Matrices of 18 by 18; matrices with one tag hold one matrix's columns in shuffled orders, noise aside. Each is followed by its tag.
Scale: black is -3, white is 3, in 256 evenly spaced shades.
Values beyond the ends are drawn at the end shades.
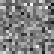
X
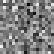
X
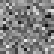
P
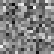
X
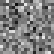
X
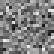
P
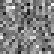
X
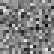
P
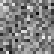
X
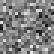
P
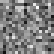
X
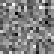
X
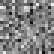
X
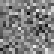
P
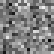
X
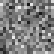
X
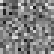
X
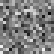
P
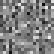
X
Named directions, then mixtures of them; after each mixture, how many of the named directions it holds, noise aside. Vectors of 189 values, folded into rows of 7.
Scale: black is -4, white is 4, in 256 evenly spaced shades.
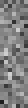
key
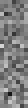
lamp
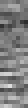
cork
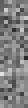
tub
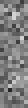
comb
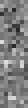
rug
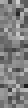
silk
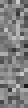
two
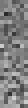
two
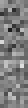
two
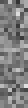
one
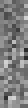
three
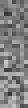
three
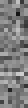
three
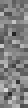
one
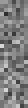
two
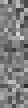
one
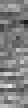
one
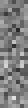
three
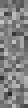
three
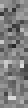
one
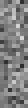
three
